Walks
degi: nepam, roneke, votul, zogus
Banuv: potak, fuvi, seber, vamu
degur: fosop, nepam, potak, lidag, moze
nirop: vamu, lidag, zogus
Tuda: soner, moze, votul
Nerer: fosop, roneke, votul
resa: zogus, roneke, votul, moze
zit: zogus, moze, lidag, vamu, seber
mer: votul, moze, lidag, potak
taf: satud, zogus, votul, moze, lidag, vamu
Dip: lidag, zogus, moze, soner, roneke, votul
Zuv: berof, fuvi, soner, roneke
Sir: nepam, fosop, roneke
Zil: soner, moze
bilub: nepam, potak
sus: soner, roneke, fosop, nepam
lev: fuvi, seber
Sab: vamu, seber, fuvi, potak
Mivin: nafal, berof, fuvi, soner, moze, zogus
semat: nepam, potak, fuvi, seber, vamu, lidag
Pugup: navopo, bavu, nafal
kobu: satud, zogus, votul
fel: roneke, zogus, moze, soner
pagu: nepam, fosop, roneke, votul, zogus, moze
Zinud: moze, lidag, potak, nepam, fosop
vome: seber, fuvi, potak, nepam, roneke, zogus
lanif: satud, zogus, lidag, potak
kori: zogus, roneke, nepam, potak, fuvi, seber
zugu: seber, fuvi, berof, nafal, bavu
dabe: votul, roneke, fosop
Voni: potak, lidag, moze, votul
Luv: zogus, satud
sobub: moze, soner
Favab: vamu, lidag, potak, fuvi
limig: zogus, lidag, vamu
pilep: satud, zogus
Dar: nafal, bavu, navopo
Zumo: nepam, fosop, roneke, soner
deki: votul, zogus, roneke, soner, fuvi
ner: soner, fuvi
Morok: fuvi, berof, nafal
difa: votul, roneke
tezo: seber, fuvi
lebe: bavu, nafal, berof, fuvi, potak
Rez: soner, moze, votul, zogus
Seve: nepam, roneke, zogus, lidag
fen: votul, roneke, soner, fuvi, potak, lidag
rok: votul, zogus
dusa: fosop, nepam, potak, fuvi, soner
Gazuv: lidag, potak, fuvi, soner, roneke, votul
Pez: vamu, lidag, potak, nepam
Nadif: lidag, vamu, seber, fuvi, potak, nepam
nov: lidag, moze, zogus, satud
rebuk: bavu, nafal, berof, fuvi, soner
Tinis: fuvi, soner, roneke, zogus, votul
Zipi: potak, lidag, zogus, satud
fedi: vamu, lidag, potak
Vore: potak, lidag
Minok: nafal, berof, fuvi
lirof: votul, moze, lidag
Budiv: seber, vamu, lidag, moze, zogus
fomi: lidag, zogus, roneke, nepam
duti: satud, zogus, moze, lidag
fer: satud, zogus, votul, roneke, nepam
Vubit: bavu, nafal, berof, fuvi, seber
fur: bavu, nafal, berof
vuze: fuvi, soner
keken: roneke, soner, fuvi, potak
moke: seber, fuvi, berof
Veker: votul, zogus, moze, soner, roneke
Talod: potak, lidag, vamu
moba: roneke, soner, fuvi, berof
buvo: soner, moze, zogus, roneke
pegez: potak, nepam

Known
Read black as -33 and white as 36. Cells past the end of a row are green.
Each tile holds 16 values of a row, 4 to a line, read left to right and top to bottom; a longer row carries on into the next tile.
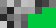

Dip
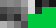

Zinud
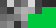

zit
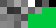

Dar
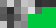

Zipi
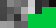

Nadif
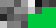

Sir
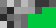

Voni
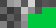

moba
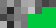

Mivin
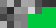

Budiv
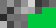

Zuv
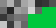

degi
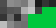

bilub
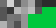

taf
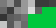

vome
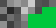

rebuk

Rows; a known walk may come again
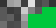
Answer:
moke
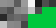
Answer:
Sir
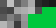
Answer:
Talod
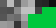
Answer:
semat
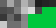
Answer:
lanif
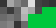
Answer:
lev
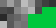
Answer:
degur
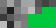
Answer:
Mivin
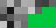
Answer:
Rez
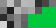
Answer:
Dip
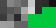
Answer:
Nadif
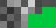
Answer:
moba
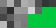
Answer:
Budiv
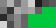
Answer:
difa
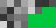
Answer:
degi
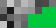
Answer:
Tuda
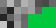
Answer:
resa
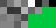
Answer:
Dar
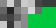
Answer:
nov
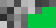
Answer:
buvo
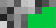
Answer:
Veker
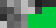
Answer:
mer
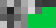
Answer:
pilep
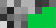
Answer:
Tinis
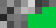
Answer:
Zuv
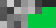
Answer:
taf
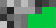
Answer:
Voni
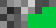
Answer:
rebuk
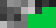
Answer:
bilub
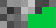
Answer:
vuze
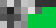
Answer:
Zipi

